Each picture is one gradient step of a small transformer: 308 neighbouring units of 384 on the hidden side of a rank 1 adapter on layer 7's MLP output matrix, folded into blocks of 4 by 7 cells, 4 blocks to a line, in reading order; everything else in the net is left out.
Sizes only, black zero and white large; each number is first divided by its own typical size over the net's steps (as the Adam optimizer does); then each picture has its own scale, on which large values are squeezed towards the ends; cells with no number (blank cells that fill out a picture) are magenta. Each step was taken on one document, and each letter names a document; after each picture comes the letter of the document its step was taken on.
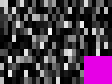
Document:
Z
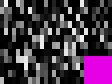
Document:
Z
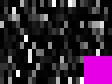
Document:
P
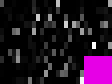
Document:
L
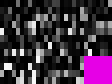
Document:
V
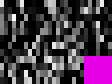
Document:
Z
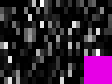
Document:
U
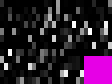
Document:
L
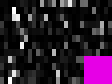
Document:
P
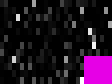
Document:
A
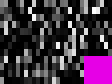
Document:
Z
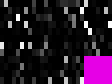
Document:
A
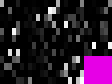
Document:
L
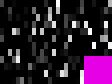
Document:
L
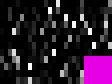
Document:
L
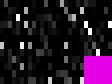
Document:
A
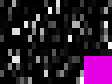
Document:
L
